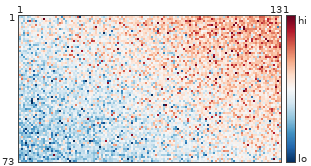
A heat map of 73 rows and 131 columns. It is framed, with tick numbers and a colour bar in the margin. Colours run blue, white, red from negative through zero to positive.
The bottom left is the ninth with the lowest average. The top right is the ninth with the highest average. Values rise toward the top right. On average the colour sits 50% of the way up the scale. Fine speckle covers the field. Neither half mirrors the other.
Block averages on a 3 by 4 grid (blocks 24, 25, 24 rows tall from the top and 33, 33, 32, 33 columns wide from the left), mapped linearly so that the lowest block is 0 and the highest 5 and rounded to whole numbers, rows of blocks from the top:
2 3 4 5
1 2 3 4
0 1 2 3
